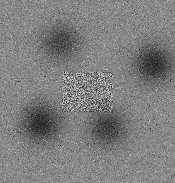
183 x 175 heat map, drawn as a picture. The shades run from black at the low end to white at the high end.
Average level on the scale: 50%. Dips: four. Roughest part: centre. Odd patch: rougher, in the centre. Mirror symmetry: none. Slope: none.
